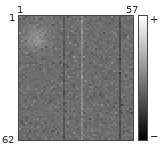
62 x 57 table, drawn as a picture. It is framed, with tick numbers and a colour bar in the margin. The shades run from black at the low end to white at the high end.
Histogram: heavy tails on both sides. Bumps: one, in the top left. Odd lines: columns 23, 32 and 51. Ninth with the highest average: top left.
